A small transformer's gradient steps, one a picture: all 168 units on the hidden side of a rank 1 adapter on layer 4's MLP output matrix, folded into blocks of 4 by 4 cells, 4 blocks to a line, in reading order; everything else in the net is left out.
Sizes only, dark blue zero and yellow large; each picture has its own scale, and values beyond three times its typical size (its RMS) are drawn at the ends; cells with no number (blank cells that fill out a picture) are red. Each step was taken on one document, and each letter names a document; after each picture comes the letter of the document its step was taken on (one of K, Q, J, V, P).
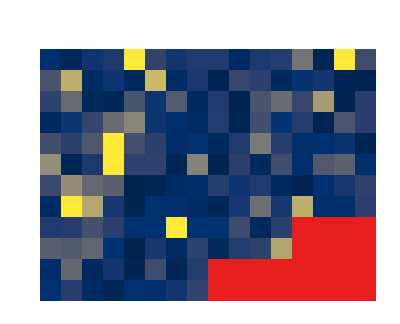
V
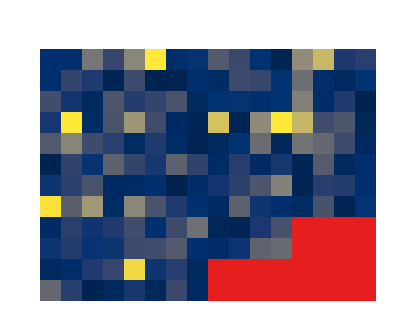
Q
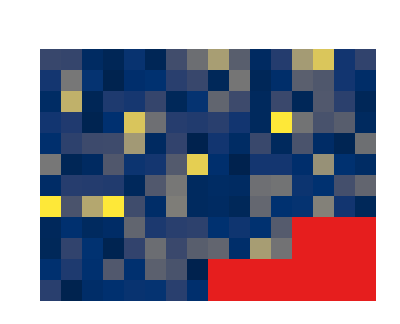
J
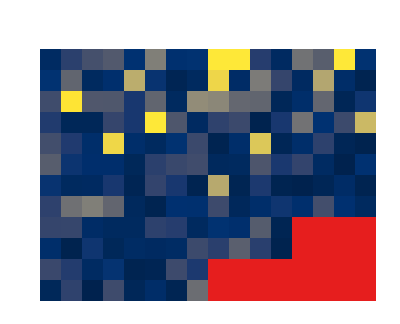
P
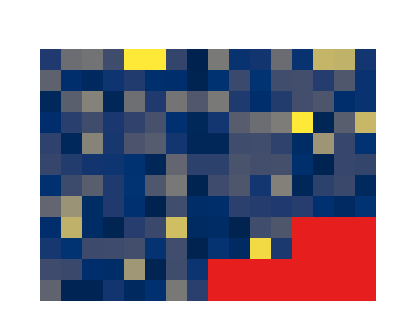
Q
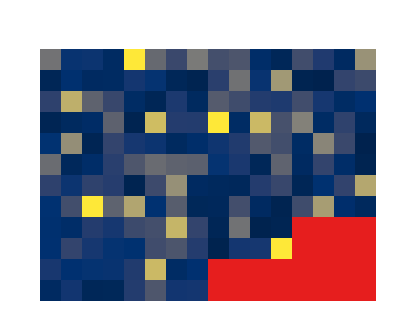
J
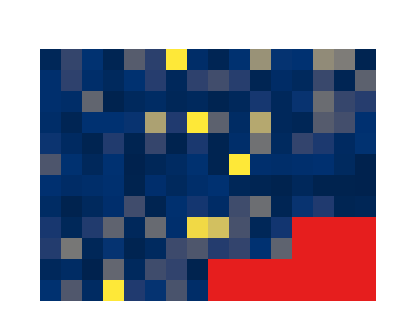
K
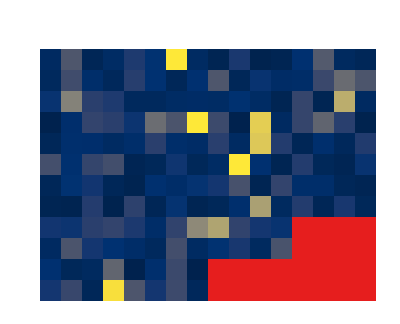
K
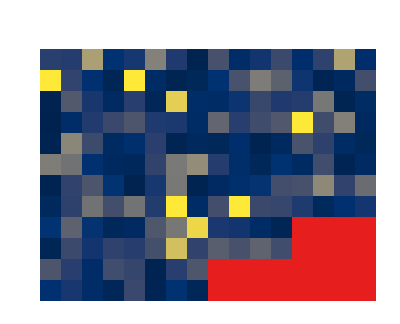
Q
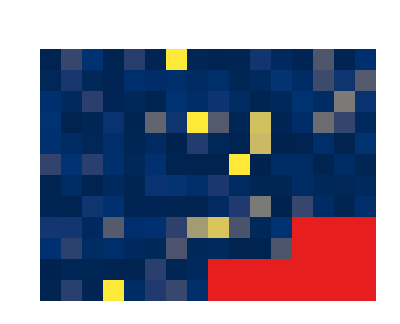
K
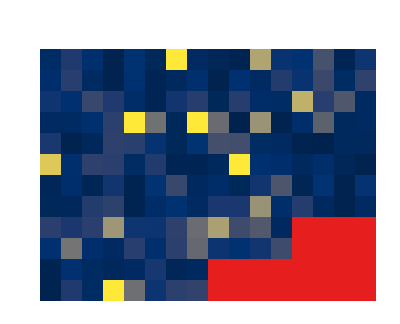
K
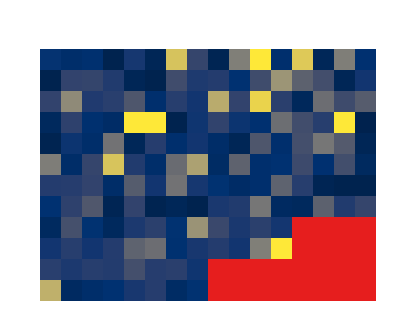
J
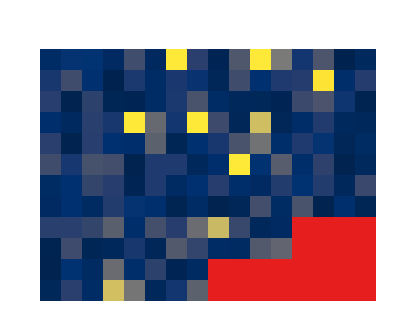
K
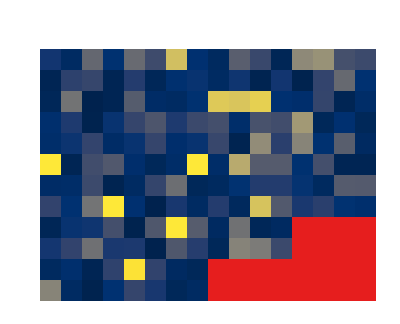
J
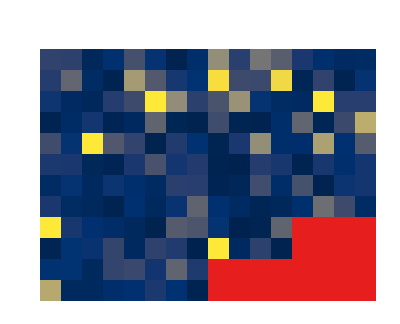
P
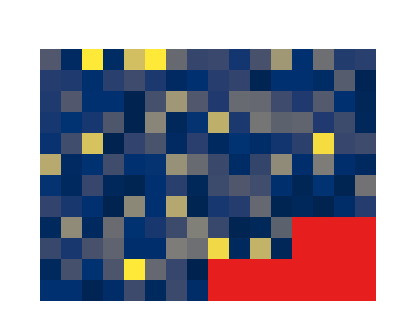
Q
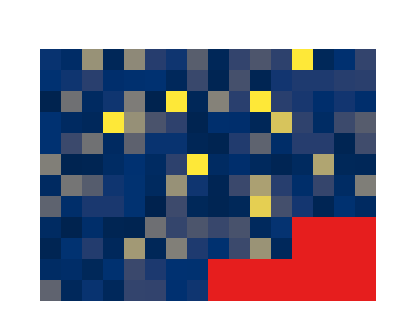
J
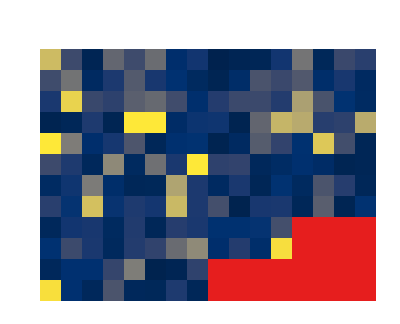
Q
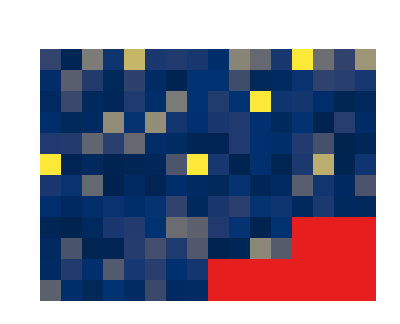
J
